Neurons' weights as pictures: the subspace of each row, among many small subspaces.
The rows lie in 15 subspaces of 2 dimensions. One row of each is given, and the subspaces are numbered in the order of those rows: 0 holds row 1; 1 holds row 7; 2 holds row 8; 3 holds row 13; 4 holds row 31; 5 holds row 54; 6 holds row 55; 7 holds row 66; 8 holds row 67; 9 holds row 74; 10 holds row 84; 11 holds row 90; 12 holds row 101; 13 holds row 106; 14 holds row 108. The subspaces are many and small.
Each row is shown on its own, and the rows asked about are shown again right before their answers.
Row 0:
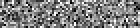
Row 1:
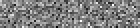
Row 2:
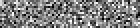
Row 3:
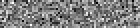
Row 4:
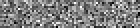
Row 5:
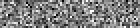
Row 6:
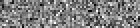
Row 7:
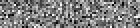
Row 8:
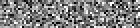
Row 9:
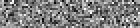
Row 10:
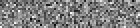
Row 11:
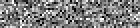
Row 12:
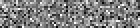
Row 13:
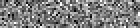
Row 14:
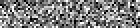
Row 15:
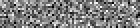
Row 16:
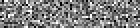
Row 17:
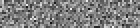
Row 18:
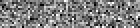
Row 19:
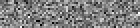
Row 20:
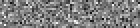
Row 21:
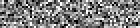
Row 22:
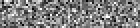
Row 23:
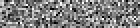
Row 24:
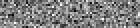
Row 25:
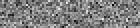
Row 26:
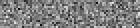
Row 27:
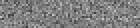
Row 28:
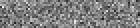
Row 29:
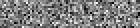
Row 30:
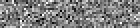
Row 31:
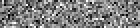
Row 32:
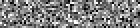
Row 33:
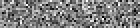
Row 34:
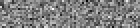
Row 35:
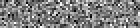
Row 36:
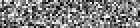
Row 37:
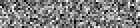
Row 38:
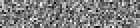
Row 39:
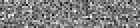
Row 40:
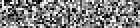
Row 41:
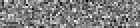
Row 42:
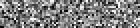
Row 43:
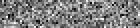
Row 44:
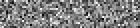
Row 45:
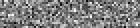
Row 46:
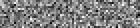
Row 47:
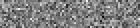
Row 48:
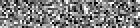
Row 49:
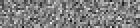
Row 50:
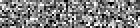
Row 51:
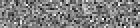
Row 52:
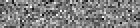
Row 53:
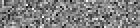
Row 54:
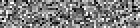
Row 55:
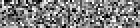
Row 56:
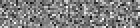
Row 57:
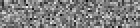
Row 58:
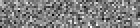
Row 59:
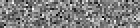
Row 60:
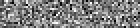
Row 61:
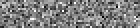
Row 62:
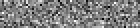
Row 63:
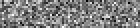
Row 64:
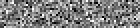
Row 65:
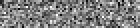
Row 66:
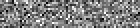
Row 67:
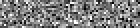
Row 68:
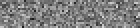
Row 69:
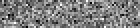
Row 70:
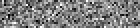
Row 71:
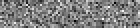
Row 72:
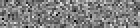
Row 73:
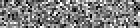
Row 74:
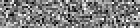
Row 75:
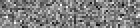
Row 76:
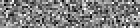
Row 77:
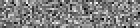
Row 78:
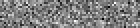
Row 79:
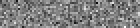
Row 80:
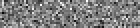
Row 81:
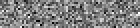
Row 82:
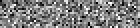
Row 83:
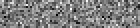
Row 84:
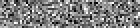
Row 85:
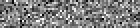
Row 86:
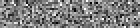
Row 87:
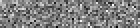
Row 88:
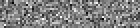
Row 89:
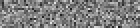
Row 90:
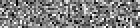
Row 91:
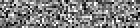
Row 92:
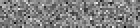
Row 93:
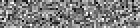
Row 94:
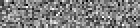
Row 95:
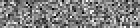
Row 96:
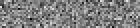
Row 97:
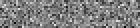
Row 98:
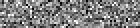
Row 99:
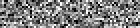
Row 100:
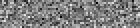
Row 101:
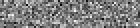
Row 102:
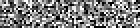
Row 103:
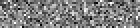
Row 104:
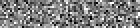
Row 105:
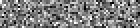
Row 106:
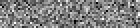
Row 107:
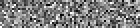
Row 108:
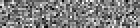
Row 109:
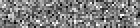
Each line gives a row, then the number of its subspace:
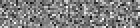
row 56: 11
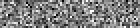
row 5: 14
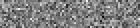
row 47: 11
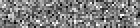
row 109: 4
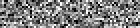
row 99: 0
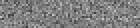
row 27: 1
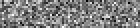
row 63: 6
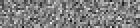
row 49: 1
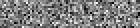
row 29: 10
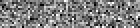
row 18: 9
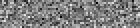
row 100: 5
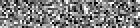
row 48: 10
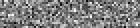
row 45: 12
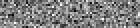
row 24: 12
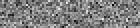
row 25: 0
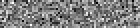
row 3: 5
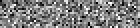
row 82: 0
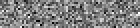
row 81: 7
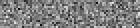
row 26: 2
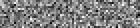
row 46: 12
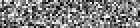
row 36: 6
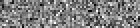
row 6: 9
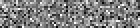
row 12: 11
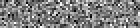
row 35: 3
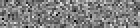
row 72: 3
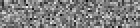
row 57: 12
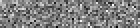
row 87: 0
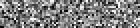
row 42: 7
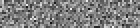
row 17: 1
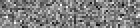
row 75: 4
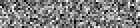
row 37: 13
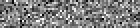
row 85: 7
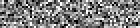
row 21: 0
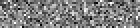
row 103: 14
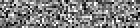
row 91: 9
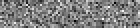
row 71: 13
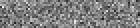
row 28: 13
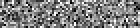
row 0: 3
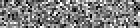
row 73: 3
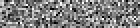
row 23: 10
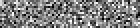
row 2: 6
